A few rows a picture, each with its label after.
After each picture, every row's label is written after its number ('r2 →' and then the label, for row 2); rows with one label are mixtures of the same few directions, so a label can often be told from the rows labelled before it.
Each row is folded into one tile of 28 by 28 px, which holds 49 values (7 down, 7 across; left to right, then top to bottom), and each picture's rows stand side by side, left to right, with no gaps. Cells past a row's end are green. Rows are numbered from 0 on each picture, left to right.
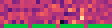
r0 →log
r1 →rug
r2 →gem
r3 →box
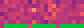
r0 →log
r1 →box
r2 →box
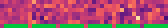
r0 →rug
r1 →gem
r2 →log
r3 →rug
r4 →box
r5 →box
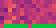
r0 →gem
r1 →box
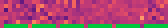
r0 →box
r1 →gem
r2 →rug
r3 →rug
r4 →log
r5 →gem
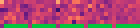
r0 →box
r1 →gem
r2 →box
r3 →box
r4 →gem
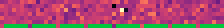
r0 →rug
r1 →rug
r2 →box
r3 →box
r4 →rug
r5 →log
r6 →box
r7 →box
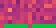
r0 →rug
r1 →gem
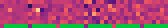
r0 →rug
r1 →rug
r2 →gem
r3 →rug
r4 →box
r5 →log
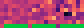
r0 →gem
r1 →box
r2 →log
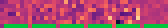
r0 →log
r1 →gem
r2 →rug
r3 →box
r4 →gem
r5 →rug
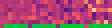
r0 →log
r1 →gem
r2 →log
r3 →log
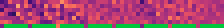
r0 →log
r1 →log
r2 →gem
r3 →gem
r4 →box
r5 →log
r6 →rug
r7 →box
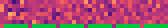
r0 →log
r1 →gem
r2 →log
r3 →box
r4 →box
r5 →rug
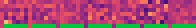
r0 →gem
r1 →gem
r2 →gem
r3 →gem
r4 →gem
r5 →rug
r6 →box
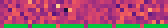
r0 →box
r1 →box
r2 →rug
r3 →gem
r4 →box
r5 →log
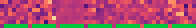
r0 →rug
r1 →box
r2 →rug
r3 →rug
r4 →log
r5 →log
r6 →log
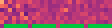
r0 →box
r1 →box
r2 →rug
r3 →log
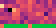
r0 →rug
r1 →log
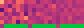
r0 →box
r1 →rug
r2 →gem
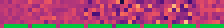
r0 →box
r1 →box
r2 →box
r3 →log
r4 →rug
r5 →box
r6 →box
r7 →log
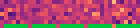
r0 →log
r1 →rug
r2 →rug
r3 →log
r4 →log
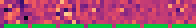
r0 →box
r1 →log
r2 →log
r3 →rug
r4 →rug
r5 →log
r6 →rug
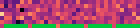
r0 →log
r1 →log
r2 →log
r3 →rug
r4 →box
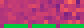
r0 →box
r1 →box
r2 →log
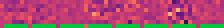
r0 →log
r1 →gem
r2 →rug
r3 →log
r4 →box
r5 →box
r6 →log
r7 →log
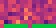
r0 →gem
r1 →log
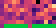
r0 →log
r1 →rug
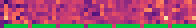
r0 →gem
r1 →gem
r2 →box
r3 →log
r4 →log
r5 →box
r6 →box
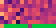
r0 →log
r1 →rug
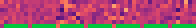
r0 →box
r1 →gem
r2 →gem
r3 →box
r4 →rug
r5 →rug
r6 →rug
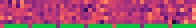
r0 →rug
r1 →log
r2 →gem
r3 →box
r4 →log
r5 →box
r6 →gem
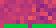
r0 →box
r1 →gem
